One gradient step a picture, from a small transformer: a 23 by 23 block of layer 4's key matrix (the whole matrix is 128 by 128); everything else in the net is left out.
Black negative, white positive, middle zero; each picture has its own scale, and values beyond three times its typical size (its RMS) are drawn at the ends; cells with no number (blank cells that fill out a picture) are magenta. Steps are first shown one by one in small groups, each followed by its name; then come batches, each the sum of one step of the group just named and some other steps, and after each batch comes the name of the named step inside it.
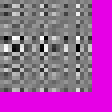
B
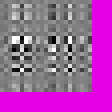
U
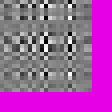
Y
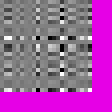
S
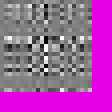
S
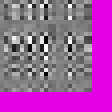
Y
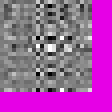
S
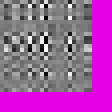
Y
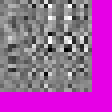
Y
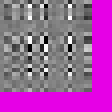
Y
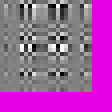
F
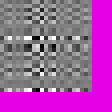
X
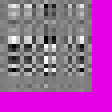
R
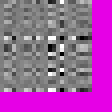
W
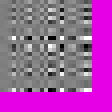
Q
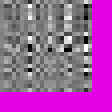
W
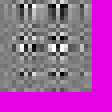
F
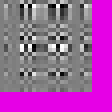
F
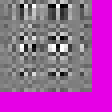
F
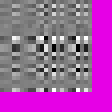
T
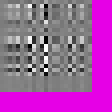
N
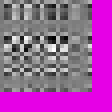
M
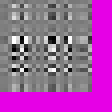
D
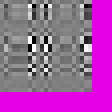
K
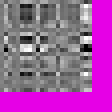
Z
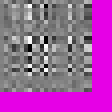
N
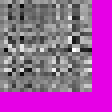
Z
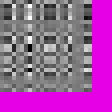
Z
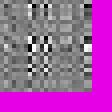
K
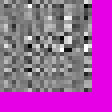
M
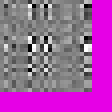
K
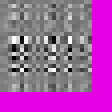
D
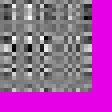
T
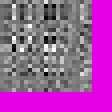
Z
